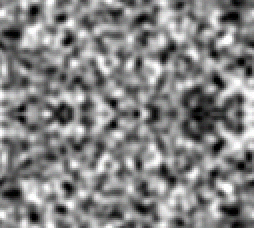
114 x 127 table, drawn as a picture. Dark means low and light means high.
Grain: blotchy. Mirror symmetry: top to bottom. Slope: none. Lone odd cells: none. Odd rows or columns: none. Seam: none.
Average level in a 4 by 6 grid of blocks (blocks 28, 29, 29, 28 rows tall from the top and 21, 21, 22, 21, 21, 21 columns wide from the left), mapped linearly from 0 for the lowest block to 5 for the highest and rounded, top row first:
253341 / 224303 / 224303 / 253341
